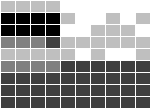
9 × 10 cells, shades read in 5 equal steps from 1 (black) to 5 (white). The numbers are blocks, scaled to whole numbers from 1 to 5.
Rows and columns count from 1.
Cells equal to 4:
23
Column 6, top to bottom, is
5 5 5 4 5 2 2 2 2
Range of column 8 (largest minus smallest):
3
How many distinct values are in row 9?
1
